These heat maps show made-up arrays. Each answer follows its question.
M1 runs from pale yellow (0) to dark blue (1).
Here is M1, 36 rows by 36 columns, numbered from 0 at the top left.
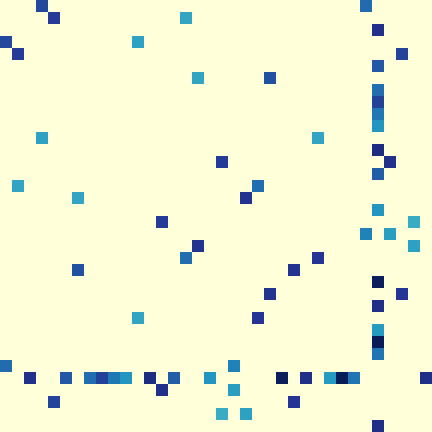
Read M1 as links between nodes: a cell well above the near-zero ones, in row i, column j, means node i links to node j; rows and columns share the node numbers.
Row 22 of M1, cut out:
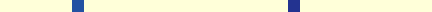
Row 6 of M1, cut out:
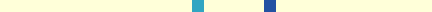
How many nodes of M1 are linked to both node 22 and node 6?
0
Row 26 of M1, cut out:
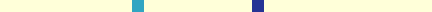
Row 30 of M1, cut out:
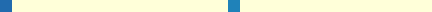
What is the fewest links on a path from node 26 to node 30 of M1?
4
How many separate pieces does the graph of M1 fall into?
2
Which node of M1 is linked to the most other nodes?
node 31
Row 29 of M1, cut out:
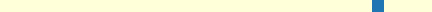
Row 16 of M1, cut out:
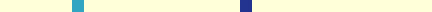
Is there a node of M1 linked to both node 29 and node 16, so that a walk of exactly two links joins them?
no
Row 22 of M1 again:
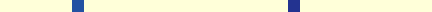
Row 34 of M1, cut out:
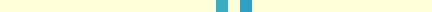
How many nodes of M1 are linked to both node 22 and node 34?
0
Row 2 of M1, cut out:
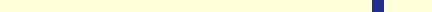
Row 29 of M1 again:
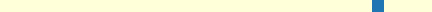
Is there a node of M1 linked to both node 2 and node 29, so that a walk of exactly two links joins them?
yes
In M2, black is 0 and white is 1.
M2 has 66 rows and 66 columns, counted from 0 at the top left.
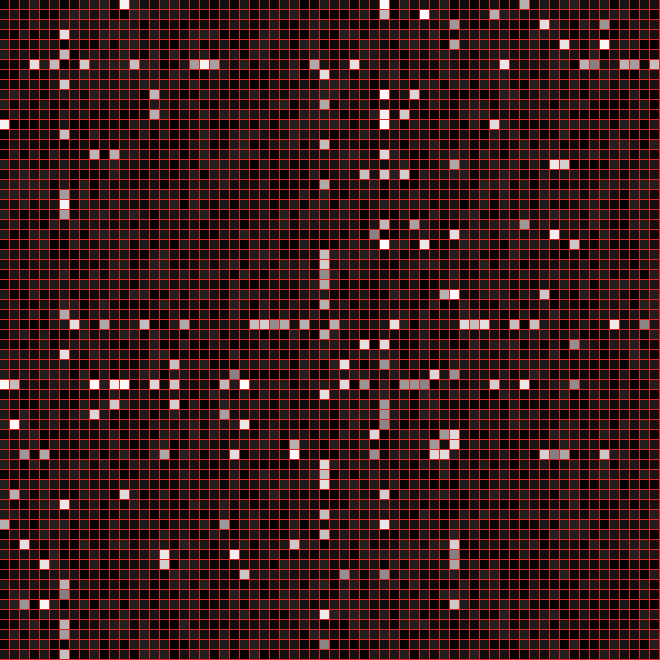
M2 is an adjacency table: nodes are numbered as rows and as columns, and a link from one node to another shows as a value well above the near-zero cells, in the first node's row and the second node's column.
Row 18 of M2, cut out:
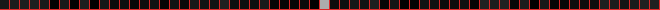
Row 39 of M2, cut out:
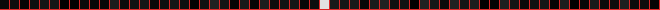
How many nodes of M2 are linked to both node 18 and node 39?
1
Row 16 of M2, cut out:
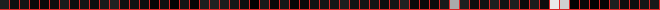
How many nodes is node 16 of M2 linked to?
3
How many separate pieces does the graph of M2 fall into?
4
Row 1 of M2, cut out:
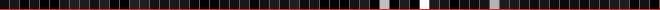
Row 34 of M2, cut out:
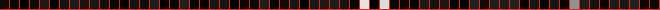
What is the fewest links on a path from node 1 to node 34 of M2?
2
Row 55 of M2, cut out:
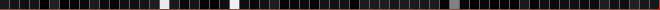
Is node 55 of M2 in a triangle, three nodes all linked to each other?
yes
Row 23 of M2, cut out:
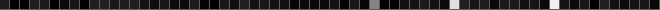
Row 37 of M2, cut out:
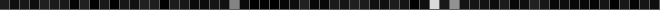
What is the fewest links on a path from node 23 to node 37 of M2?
1
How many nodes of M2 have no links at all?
0
